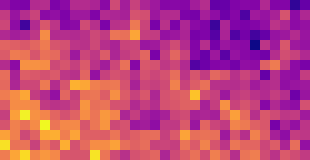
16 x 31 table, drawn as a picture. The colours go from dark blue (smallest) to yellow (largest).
Slope: up to the bottom left. Histogram: bell-shaped. Ninth with the highest average: bottom left. Ninth with the lowest average: top right. Mirror symmetry: none. Odd rows or columns: none.
